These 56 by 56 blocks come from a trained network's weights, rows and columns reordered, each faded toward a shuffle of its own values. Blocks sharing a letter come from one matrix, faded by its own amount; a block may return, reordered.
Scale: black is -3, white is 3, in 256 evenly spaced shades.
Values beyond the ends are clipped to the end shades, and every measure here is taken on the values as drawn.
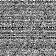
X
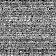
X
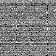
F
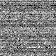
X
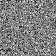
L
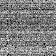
X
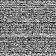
X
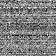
X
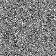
L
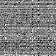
F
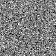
L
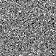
L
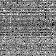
F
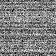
X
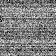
X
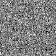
L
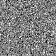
L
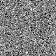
L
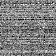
X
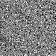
L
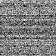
X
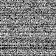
X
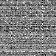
F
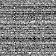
F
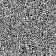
L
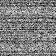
X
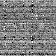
F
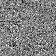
L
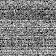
X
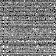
F
